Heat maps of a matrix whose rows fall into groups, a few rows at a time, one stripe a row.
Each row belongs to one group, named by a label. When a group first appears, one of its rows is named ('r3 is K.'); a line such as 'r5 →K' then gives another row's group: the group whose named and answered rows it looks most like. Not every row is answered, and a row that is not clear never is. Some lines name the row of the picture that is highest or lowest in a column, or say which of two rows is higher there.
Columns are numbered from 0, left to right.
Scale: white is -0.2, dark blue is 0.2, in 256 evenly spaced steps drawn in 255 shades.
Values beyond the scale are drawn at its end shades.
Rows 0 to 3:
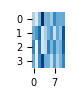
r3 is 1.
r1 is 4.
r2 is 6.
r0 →1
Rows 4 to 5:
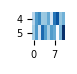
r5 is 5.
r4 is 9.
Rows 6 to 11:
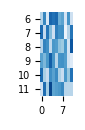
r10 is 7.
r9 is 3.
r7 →6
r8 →4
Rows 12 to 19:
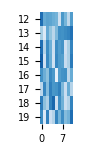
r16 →3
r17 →5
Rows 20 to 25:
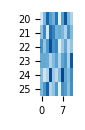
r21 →5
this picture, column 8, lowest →21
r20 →9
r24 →1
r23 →4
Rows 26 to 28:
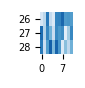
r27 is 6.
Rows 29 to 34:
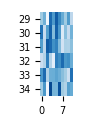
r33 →4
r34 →5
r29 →5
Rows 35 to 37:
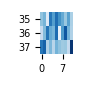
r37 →4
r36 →9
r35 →5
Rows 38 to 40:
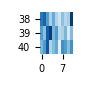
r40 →9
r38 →4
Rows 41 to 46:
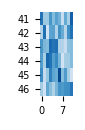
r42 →5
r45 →3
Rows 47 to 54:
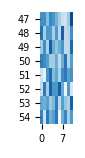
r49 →5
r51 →1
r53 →4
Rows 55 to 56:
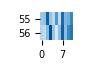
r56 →1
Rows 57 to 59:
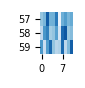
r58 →9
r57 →9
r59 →1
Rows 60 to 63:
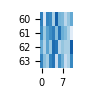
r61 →3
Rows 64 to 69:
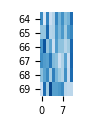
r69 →5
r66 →4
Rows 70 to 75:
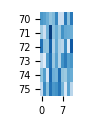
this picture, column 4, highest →75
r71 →1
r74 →5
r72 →7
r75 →5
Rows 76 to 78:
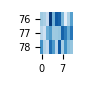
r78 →3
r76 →5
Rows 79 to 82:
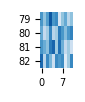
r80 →1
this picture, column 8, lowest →82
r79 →7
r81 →3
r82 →6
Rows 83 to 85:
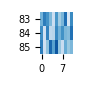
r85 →7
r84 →6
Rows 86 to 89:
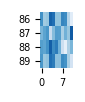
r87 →4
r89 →3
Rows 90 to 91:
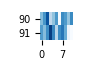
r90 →9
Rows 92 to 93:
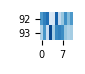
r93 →5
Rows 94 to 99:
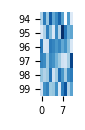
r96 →3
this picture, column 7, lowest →97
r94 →5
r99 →9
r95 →9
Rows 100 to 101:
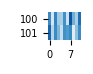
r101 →6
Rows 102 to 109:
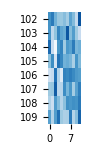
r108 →1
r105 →5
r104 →3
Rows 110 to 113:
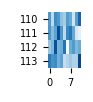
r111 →3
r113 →4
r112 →9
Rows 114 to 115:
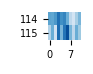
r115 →5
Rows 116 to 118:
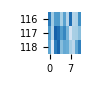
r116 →6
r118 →1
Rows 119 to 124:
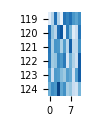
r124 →7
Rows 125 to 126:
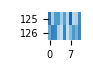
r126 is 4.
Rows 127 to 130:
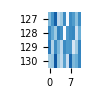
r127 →9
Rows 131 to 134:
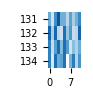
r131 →1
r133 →7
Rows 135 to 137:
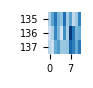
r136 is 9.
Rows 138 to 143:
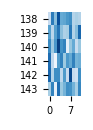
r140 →7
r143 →5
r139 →1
